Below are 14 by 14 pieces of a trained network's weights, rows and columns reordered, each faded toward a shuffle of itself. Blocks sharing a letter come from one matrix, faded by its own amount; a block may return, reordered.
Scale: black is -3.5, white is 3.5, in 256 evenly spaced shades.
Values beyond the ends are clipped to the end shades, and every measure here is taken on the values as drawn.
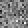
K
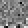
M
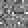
M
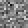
K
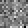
K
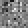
M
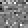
M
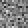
K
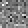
M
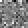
M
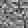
K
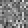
K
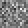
K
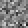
K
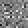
M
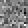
K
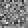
K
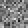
K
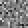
K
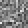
K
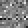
M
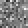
M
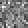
K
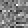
M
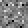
M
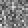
K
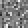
M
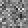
K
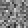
K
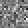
K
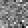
K
